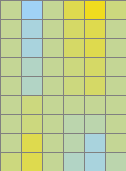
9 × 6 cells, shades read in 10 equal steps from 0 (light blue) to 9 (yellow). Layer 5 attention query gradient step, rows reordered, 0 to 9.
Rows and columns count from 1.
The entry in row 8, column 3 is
4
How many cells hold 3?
4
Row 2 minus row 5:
0 -1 0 1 1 0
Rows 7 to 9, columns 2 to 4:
5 4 3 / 7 4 3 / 7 4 2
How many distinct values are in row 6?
2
